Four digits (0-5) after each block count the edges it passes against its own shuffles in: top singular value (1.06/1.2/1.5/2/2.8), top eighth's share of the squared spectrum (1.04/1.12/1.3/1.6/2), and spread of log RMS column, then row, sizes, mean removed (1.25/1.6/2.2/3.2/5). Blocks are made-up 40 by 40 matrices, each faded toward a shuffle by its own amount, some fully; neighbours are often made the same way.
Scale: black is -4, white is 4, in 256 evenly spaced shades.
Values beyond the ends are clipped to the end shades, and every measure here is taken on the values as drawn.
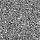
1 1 0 1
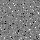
1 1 0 0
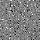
3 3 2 1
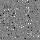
2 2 0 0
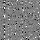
3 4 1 1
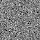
0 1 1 0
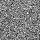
0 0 0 0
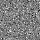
0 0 0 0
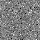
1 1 0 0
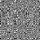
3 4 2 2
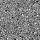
2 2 0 0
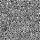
2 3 0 0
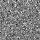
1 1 0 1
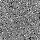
0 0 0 0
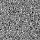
2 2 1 1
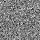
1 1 0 0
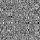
3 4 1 1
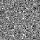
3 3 1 1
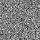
2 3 0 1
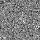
1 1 0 0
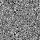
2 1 0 0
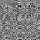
4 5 3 3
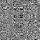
3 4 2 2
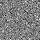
0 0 0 0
